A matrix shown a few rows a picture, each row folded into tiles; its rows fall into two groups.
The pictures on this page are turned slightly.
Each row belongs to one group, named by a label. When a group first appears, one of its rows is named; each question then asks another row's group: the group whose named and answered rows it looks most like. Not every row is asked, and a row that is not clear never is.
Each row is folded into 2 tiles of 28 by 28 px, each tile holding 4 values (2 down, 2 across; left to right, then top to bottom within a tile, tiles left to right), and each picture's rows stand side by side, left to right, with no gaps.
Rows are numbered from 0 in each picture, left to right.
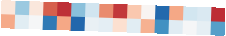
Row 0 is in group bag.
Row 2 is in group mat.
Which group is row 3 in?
bag
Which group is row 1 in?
bag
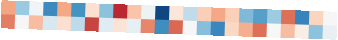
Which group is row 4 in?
mat
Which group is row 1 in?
mat
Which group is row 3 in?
bag
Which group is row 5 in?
bag
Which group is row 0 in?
mat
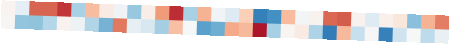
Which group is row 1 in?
bag
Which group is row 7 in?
bag
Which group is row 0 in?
bag
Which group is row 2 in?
bag
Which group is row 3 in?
bag
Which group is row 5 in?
bag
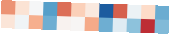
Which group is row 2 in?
mat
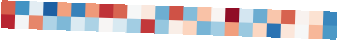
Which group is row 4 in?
bag
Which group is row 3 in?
bag
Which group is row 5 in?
mat
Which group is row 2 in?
mat
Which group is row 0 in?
mat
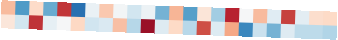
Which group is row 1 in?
bag
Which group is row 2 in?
mat
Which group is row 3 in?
mat
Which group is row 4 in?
bag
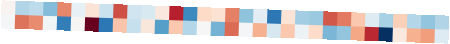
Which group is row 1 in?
mat
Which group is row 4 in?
mat
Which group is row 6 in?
mat
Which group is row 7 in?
mat
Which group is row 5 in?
bag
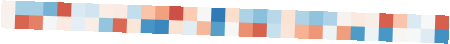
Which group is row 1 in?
bag
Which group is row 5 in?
mat
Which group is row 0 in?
mat
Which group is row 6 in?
bag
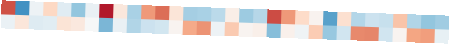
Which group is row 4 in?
bag
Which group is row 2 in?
bag
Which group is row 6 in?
mat
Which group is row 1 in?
bag
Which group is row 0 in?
bag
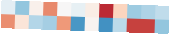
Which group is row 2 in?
mat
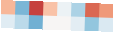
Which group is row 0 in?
bag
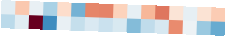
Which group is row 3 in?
bag
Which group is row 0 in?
mat
